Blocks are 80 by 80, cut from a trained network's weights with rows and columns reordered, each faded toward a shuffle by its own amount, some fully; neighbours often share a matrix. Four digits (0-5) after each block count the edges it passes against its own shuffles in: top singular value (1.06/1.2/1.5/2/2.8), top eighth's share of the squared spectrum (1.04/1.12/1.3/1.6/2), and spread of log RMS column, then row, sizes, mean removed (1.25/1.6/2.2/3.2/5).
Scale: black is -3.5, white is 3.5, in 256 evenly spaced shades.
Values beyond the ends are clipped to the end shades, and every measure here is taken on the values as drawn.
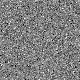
0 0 0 0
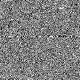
2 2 0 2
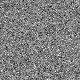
0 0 0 0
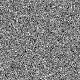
1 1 0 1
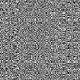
4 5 3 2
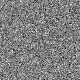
0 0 0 0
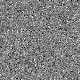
0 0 0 0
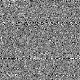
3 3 0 3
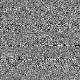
3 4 1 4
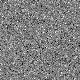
0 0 0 0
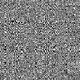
3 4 2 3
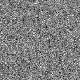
2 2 1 0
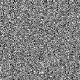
3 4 2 1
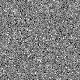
2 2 0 0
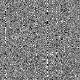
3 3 3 0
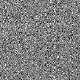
3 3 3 0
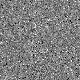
1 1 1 0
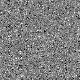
2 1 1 0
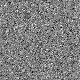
1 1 0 0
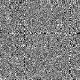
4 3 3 2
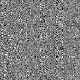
3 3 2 1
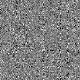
3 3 3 1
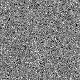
1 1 0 1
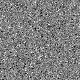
1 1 0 0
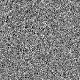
3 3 1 1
